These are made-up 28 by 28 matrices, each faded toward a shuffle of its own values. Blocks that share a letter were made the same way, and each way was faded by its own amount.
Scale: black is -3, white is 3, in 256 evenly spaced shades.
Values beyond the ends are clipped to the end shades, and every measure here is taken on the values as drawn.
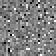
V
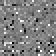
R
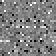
R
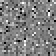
V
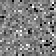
V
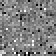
R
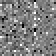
V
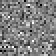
R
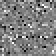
R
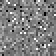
V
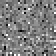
V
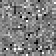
R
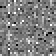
V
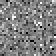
V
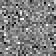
R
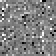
V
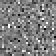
V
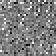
R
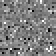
R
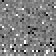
R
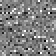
R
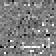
R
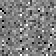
V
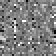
V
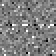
R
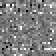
R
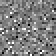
R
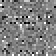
R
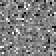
R
